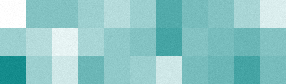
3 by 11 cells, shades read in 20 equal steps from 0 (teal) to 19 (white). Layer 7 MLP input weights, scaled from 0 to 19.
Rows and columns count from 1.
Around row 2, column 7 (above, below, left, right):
5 15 9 9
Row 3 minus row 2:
-11 -2 -2 -5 0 2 11 -1 -1 -3 -1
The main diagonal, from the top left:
19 13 15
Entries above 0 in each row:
11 11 10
